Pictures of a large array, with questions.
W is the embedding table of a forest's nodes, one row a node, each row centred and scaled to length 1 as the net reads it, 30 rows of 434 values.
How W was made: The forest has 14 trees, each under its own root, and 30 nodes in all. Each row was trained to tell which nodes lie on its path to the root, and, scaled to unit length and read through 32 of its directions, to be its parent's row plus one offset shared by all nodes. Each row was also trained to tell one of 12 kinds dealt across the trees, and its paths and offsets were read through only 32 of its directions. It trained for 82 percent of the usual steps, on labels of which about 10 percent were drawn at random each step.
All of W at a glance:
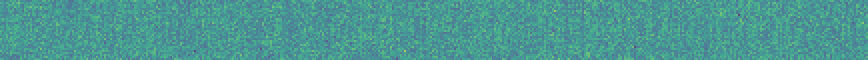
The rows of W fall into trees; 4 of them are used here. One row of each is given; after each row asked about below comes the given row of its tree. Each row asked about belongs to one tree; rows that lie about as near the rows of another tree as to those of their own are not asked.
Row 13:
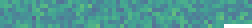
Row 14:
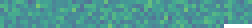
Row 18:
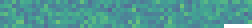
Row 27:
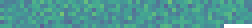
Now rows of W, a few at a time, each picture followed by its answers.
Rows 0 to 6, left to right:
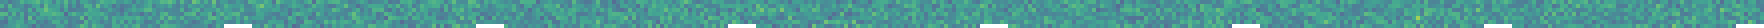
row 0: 18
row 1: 13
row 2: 14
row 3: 14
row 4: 27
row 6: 27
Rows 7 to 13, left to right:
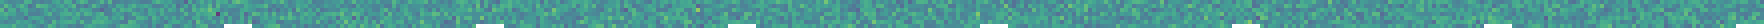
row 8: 18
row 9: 13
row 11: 27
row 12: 14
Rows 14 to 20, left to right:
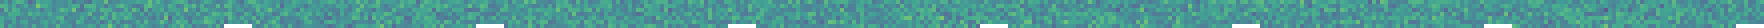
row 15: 13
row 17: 13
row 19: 13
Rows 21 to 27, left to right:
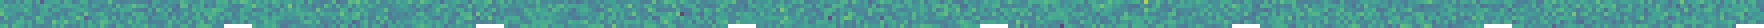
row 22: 18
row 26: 18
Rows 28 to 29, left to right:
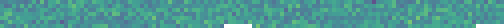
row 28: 27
